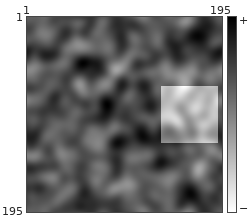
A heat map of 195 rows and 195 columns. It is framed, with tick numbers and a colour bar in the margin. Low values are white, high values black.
The ninth with the lowest average is the middle right. Values change most from cell to cell in the middle right. An odd patch, lower than its surroundings, sits in the middle right. There are no regular stripes.
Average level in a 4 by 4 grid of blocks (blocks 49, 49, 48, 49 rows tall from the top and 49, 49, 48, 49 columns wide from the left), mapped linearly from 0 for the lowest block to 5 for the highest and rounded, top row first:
4445
4430
4441
4434
